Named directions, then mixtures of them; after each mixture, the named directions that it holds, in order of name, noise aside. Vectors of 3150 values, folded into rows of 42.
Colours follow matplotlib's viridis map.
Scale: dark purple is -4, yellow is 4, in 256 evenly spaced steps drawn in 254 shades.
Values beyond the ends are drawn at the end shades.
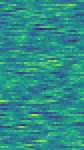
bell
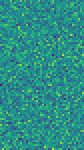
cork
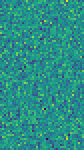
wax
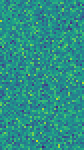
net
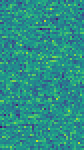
bell, net, wax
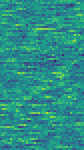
bell, cork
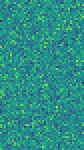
net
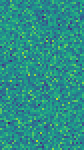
cork, net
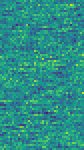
bell, cork, net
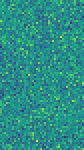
net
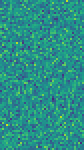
cork, wax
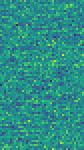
bell, cork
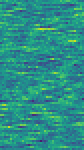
bell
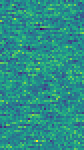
bell, net, wax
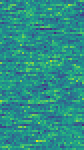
bell, net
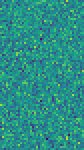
wax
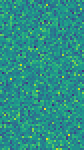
cork, wax
